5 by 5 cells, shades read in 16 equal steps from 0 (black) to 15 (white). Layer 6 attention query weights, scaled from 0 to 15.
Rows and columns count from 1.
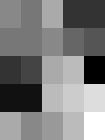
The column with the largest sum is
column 3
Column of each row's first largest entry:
3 3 4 5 5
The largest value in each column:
10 8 11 12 15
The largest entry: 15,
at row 5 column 5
